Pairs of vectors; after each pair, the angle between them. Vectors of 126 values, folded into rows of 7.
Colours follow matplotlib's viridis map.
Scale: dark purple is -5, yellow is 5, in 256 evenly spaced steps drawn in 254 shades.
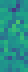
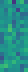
orthogonal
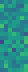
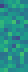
orthogonal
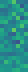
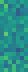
orthogonal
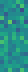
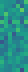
nearly opposite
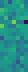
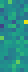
nearly opposite
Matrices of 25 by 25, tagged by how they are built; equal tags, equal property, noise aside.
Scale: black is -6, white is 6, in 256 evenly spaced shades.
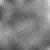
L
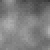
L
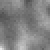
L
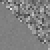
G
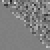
G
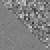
G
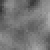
L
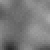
L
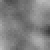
L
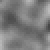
L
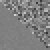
G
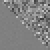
G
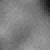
L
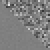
G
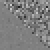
G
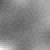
L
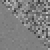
G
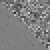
G
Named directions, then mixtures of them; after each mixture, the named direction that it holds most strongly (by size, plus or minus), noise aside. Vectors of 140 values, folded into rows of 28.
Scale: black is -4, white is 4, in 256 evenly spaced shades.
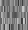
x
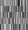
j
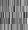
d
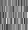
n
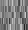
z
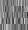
n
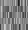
j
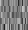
x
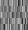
z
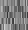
j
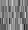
z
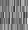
d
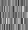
n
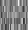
x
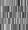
j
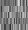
j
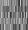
j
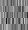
n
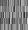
d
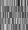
j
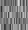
j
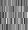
n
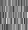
n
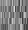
z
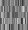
x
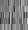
d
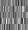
n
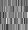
n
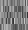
n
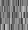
x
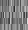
d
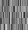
d
